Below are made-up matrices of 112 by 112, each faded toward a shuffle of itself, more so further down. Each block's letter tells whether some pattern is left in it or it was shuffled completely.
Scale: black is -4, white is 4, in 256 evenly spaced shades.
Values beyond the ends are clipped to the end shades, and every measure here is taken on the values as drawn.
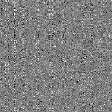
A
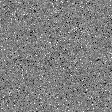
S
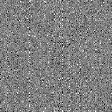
A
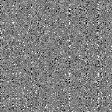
A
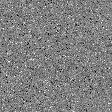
S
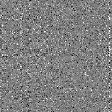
A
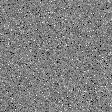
S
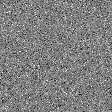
S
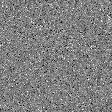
S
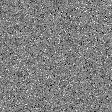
S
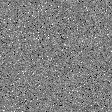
S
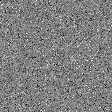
S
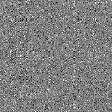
A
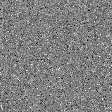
S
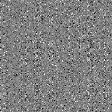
A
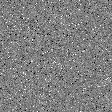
S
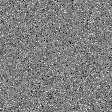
S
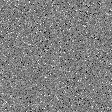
S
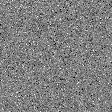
S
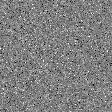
S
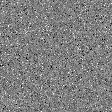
S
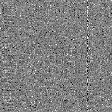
A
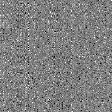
A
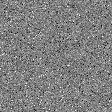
S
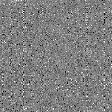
A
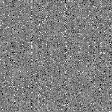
A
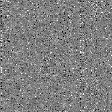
A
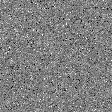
S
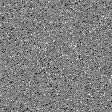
S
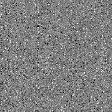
A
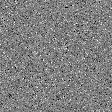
S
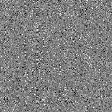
A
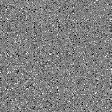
A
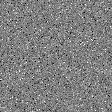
S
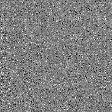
A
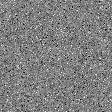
S
